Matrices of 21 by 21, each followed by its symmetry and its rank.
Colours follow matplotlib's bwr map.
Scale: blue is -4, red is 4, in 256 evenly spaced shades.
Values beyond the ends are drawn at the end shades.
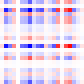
neither, rank one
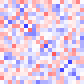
symmetric, full rank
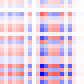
neither, rank one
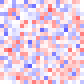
symmetric, full rank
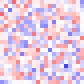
symmetric, full rank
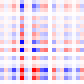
neither, rank one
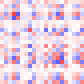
symmetric, rank two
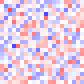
symmetric, full rank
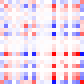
symmetric, rank two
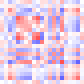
symmetric, rank two
